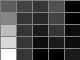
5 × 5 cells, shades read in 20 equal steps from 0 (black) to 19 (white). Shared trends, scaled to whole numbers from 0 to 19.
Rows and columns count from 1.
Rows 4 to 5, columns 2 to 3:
4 1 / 4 0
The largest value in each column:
19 5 4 6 2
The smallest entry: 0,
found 4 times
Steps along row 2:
down down up down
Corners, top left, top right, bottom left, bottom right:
7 0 19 2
